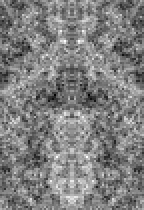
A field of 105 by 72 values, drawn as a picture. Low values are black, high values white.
Grain: blotchy. Average level on the scale: 50%. Stripes: none. Histogram: bell-shaped. Mirror symmetry: left to right. Ninth with the highest average: bottom middle.
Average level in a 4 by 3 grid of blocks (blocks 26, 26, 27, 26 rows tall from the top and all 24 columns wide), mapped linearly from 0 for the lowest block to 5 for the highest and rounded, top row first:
030 / 101 / 141 / 050
